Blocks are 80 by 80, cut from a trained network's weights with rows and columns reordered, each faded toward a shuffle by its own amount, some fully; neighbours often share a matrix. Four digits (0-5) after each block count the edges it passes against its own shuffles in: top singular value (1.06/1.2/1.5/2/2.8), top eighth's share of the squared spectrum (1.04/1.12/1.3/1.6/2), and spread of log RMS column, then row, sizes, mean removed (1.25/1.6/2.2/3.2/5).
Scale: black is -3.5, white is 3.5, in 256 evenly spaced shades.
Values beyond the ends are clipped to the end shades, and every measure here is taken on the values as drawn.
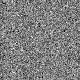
2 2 0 0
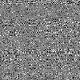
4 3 1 3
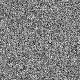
0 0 0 0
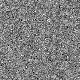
1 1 0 0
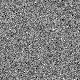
0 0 0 0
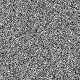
0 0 0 0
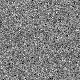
2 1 0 0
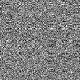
4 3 1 2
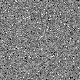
2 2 0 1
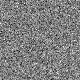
0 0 0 0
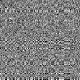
5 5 1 3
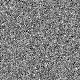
0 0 0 0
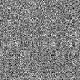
4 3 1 2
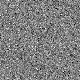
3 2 0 1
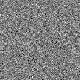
3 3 1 1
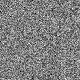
1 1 0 0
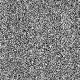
2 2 0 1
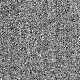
2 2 0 0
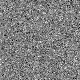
1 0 0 0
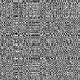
5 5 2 3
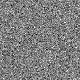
3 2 0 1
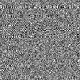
4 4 1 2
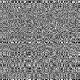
5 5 2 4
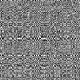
5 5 2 3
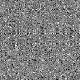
4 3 0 2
